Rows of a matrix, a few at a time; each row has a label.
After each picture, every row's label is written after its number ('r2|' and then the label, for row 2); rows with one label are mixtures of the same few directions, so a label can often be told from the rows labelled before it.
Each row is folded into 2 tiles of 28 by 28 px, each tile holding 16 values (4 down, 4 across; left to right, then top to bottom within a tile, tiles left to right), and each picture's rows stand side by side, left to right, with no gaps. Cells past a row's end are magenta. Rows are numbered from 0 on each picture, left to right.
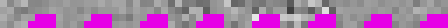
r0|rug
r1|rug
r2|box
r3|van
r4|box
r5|box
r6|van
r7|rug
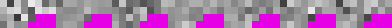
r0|van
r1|box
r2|van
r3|van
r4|rug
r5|box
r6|box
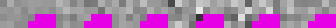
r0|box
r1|box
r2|van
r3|box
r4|rug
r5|box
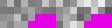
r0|van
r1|van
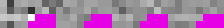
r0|box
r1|box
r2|box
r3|box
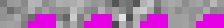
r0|box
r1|rug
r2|rug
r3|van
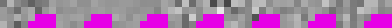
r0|van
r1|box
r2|rug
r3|van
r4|box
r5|van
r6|rug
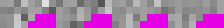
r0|van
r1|van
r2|van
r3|rug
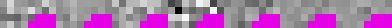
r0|box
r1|rug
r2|van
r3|box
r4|van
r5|van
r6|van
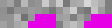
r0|van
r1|van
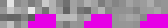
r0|box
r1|box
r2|box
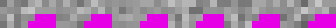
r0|rug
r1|rug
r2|box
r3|rug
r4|rug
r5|rug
